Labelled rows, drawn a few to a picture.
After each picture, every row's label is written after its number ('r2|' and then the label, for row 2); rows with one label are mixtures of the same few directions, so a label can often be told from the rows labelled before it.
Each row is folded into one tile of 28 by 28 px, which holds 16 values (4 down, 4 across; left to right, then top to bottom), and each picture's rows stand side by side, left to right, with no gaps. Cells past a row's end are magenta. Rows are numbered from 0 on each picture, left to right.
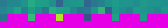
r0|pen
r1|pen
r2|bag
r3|pen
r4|pen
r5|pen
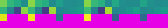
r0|pen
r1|pen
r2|bag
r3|pen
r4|bag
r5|bag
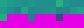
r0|pen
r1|bag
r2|bag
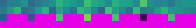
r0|pen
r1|pen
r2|pen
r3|pen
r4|pen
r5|bag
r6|bag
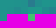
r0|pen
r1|bag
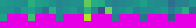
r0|pen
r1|pen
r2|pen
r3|pen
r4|pen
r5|bag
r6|pen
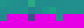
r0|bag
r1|bag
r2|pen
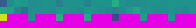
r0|bag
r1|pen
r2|bag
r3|bag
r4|bag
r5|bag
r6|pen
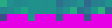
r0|bag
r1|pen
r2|pen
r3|pen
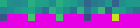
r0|bag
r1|pen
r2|pen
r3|pen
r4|bag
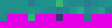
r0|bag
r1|bag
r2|bag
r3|pen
